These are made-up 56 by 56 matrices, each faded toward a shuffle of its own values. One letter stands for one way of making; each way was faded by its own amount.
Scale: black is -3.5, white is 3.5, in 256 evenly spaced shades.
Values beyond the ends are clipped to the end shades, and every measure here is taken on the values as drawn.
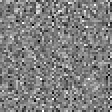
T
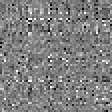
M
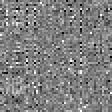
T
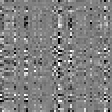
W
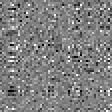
M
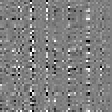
W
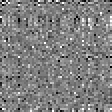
M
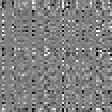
W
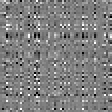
W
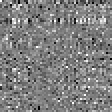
M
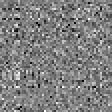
T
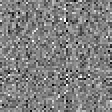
T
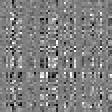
W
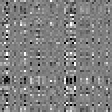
W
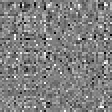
M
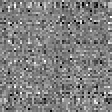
M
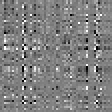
W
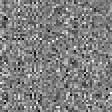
T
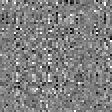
M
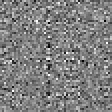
T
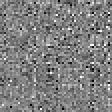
T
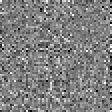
T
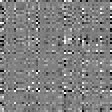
W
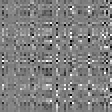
W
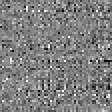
M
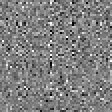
T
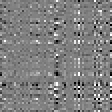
W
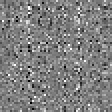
M
